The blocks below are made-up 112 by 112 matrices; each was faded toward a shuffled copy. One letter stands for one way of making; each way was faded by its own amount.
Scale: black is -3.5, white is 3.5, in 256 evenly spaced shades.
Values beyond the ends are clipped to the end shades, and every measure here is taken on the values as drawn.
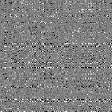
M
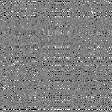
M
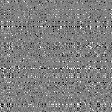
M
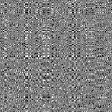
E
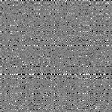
M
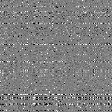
M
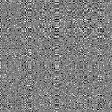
E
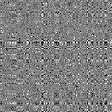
E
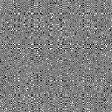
E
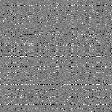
M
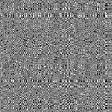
E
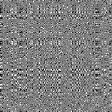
E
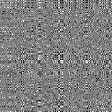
E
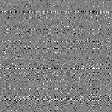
M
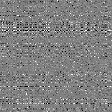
M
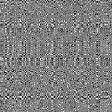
E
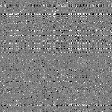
M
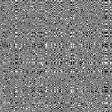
E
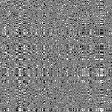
E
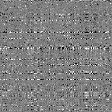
M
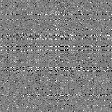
M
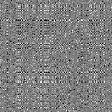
E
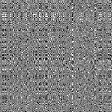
E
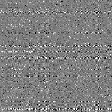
M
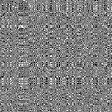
E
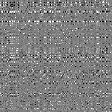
M
